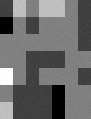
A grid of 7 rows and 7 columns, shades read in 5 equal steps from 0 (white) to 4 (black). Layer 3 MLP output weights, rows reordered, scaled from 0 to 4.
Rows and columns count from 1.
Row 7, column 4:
3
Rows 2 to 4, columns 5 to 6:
2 2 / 2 2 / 3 2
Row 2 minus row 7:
3 -1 0 -1 -2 0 1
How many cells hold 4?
3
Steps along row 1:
down up down same up up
